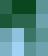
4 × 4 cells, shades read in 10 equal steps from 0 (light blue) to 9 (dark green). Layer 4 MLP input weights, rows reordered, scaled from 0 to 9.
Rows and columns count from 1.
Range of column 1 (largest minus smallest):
6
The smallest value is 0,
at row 4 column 2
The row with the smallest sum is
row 4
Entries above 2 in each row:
4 4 3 2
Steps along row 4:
down up down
